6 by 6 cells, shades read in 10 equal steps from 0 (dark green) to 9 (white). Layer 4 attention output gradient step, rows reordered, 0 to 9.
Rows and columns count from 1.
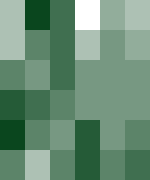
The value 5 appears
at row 1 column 5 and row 2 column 6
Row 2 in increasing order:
2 3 4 5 6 6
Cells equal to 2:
5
